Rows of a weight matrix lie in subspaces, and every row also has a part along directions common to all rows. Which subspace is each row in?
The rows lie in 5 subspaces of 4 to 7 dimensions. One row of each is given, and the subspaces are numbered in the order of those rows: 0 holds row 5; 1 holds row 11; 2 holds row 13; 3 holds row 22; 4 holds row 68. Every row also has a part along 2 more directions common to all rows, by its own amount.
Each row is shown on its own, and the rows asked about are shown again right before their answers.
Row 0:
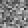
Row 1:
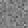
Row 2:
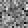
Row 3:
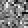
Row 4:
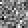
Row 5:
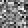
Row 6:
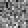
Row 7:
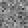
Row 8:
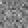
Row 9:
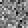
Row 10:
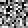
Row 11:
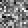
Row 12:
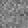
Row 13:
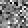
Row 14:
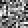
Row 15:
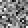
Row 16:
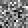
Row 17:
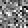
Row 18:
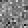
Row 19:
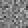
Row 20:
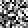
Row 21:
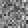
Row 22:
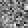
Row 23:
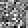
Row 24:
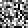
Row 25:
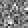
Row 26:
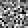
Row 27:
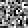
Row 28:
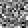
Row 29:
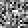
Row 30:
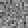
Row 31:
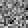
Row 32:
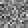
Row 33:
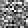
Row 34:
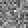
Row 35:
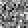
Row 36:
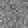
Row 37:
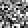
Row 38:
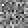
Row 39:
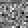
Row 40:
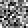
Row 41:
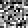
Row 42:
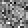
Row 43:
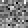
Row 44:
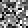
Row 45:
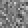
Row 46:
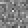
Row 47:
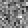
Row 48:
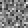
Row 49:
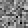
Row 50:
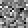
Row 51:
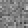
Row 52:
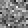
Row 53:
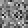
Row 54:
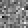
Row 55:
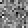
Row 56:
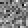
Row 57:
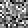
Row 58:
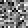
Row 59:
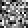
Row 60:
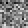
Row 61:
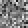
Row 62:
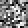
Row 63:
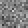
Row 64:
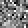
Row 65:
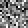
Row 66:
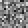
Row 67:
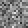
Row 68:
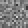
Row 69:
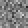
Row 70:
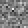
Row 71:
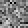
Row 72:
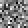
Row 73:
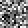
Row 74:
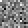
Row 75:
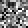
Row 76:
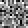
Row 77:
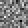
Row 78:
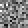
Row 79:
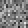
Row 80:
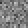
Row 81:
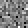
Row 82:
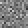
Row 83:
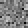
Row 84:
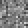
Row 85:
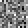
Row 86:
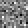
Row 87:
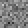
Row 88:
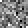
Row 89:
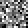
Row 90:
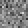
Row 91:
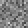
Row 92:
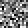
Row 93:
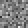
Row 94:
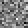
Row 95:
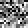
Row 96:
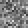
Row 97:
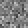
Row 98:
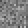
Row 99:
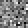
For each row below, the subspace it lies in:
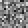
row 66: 2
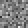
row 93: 3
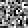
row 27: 4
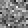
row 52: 3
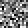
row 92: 1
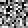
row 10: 4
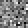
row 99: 3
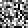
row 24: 0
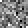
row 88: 0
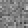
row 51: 1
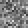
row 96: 3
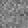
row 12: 1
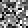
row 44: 0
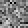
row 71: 2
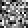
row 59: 1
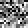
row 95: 4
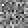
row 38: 1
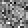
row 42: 2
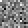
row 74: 2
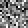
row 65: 3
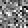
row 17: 2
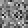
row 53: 0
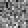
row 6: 3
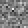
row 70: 4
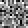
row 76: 4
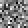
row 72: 3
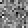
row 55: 0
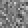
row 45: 2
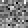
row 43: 3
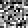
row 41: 4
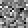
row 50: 4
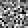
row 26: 2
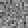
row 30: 4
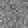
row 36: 1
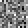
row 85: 0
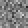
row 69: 1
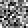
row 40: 2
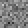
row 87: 3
